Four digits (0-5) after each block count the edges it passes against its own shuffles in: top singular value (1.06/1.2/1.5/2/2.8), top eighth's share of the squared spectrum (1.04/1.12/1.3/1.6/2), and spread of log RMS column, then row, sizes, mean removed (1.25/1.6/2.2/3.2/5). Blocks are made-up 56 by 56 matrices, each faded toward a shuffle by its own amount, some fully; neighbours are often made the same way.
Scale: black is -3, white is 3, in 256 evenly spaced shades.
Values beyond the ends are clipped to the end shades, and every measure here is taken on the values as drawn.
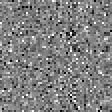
3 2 1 0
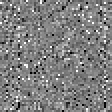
3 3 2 0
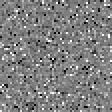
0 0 0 0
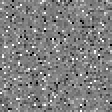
1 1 0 0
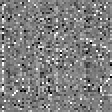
3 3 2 1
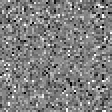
3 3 1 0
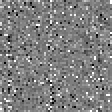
2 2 1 0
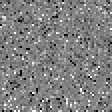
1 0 0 0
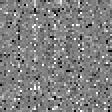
3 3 2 1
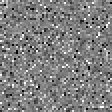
0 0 0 0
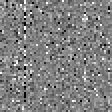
2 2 2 0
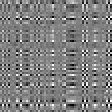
5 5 4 4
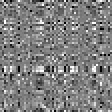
5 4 3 3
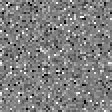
1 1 0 0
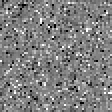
1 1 0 0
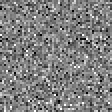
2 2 0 0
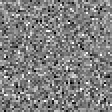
2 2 0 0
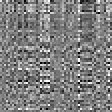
4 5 4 3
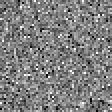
0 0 0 0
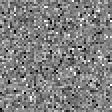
2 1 0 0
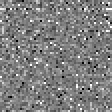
2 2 0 1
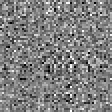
4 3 2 2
